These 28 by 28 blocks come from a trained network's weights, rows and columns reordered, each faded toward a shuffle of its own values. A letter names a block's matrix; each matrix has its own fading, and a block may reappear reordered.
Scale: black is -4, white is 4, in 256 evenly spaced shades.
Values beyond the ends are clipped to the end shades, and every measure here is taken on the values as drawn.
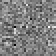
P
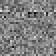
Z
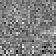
Z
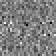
P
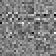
Z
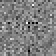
P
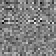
Z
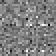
P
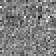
P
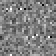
P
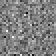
P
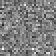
P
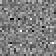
P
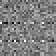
Z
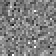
P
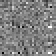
P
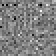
P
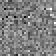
P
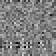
Z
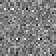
P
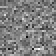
Z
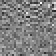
Z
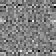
Z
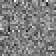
P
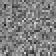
P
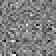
P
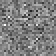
Z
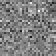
Z
